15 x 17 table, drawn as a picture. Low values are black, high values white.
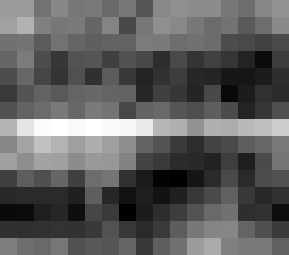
Horizontal stripes repeat 2 times down the table. Row 8 stands out from the rest. The bottom middle is the ninth with the lowest average. The middle left is the ninth with the highest average. The grain runs across in streaks.
